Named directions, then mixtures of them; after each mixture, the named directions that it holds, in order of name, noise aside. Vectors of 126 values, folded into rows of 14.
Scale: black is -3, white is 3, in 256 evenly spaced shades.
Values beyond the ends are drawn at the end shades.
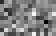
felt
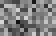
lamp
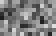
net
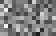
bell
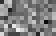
bell, felt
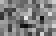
lamp, net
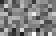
felt, lamp, net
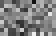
felt, lamp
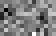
bell, felt, net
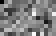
felt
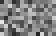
bell, felt, lamp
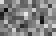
bell, net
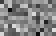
bell, felt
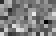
bell, felt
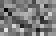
felt, lamp, net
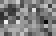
felt, lamp, net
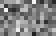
bell, lamp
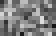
net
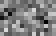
felt, net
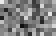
lamp, net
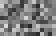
bell, net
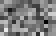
bell, felt, net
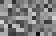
bell, felt, lamp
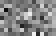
felt, lamp, net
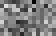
lamp
